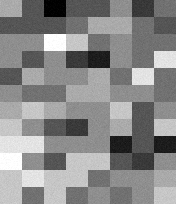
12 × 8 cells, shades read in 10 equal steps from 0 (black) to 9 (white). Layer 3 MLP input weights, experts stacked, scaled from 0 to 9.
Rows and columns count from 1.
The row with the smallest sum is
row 1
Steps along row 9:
same down same same down up down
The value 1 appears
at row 4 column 5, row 9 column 6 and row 9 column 8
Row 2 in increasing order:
3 3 3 3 4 4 6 6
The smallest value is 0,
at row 1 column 3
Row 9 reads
8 8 5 5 5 1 3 1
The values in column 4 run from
2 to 7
